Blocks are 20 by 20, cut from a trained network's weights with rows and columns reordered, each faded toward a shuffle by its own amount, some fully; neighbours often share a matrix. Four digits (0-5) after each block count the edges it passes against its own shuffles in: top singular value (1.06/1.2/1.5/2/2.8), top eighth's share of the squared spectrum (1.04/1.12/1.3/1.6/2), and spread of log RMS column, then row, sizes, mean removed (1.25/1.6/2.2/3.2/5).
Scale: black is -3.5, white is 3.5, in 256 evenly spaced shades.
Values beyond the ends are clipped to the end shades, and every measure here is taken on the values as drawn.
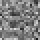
3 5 1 2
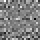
3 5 1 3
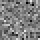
0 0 0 0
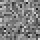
2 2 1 0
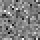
0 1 0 0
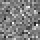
0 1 0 0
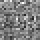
2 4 0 2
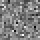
0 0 0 0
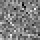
0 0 0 0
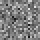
2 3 1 0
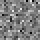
0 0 0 1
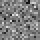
0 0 0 0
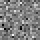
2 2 0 0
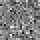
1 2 0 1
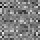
3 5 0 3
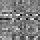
3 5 0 3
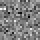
0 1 0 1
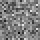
0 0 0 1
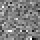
2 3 0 1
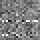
2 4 0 2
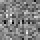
2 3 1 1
